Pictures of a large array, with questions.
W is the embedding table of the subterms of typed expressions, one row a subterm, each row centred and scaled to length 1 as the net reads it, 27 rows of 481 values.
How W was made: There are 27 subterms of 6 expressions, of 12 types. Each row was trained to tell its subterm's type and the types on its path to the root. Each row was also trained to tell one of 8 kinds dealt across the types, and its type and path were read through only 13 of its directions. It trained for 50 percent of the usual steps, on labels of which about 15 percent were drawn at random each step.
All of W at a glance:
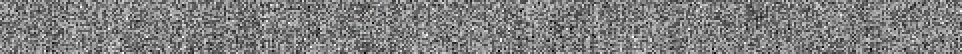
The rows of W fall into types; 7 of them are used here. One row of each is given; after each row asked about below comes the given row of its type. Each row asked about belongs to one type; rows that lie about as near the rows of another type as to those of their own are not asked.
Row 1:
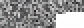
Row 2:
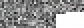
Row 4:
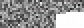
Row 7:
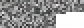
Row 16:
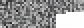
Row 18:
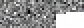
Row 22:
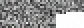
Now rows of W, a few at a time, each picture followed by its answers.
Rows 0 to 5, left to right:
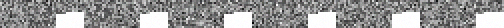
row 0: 7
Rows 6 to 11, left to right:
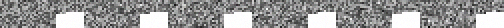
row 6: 2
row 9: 2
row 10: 4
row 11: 7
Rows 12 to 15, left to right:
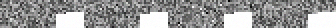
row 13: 18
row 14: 4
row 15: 16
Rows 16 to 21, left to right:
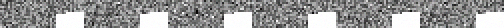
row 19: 22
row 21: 1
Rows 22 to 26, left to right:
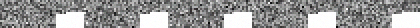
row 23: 1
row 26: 1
